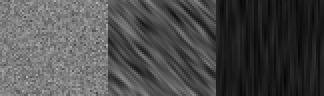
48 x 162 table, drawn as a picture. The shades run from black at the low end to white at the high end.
The table splits into one row of 3 panels. Panel 1,1: middling, fine-grained. Panel 1,2: low, slanting down to the right. Panel 1,3: very low, streaked downward, faint in contrast.
